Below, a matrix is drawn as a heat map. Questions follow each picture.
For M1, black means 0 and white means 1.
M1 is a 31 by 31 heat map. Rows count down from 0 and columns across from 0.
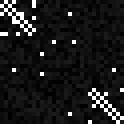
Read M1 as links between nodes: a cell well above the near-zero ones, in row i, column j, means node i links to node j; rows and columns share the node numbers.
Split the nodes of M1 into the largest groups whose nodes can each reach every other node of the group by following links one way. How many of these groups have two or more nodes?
2
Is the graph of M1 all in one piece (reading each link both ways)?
no
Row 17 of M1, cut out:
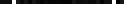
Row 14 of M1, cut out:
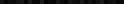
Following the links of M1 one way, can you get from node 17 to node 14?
no
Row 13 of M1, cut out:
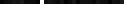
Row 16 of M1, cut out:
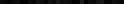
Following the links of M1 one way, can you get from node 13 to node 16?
no
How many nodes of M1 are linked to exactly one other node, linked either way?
2
